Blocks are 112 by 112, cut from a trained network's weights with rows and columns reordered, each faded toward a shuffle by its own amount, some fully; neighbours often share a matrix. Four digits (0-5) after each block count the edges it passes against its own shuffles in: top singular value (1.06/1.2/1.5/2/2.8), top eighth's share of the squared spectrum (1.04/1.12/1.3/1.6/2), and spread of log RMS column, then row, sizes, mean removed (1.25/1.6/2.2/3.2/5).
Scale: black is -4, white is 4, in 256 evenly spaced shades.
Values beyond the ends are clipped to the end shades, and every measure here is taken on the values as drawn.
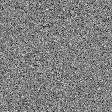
0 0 0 0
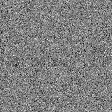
2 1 0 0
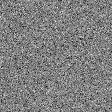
0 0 0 0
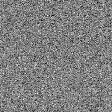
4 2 0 1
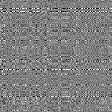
5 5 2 4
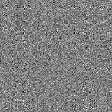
4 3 2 2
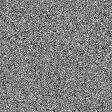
2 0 0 0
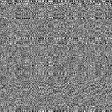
5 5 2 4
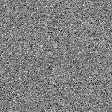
3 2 0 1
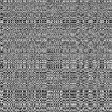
5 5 3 4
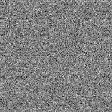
4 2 0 2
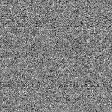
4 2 0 1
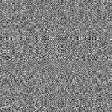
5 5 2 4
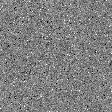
2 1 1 0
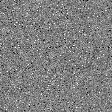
2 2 0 1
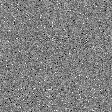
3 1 0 0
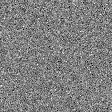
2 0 0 0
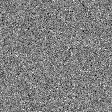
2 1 0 0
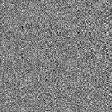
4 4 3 1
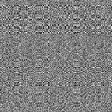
5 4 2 4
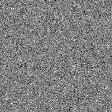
3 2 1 0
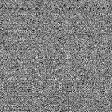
4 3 1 2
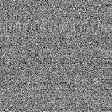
4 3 0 2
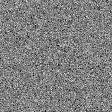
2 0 0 0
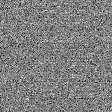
3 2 0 1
